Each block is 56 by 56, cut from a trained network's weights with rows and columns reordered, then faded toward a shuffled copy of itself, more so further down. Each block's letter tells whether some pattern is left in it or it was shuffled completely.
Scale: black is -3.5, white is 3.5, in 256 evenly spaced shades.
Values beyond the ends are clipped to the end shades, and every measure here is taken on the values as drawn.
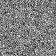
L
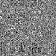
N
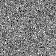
L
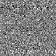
N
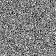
L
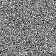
L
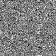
N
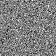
L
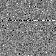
N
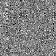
N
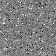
L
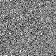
N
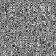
N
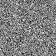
L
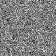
N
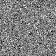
L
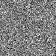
N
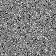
L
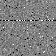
N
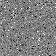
L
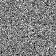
L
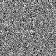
N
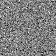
L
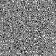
N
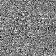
N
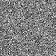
N
